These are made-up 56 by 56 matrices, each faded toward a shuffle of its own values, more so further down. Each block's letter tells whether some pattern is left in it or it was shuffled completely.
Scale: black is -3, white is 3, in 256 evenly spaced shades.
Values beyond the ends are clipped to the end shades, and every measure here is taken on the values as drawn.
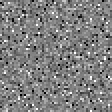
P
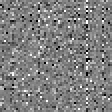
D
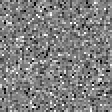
P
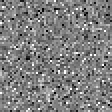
P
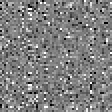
D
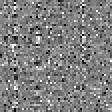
D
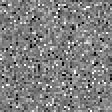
P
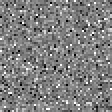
P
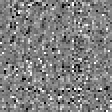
D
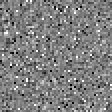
P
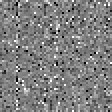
D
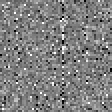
D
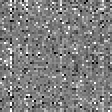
D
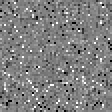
P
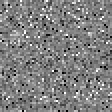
P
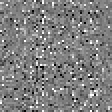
D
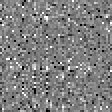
D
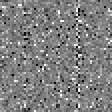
D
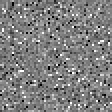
P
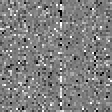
D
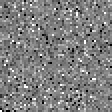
P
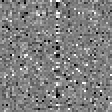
D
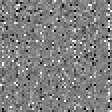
D
